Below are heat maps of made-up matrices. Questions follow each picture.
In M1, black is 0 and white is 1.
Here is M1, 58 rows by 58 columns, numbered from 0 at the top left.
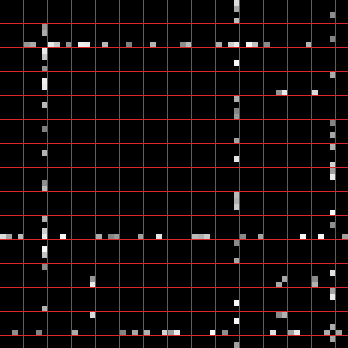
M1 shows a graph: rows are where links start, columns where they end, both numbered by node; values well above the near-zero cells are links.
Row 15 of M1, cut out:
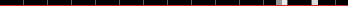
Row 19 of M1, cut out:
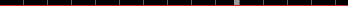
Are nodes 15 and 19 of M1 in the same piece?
no
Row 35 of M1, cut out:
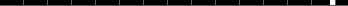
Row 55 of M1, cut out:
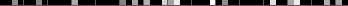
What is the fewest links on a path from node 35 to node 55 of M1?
1
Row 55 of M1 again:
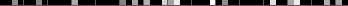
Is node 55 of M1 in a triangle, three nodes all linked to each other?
no
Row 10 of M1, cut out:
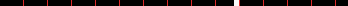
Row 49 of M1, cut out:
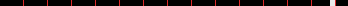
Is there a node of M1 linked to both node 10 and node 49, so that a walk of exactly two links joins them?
no
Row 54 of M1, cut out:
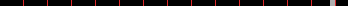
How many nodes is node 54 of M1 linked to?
1
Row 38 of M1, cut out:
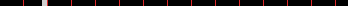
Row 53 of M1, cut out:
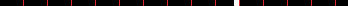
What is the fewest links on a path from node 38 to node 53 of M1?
3
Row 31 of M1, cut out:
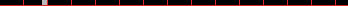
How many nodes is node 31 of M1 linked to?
1
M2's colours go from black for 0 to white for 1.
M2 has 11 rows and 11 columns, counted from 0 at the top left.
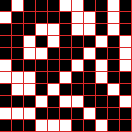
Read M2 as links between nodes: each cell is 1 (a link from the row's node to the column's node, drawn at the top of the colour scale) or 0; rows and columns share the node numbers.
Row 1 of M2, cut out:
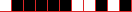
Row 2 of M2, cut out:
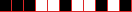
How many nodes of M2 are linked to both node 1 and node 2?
3
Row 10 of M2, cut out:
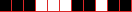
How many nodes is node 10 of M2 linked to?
4
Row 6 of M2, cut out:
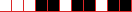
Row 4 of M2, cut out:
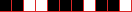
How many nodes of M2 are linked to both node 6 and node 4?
1
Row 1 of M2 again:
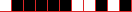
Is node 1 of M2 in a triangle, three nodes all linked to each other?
yes
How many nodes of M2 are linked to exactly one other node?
0
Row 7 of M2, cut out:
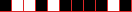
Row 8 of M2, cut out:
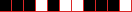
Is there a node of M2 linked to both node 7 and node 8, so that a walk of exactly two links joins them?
no
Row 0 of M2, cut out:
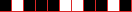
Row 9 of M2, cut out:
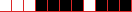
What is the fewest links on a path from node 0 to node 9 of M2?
1
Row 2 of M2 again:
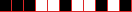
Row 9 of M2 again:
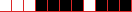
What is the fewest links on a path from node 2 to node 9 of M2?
1
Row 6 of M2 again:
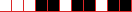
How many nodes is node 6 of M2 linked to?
5
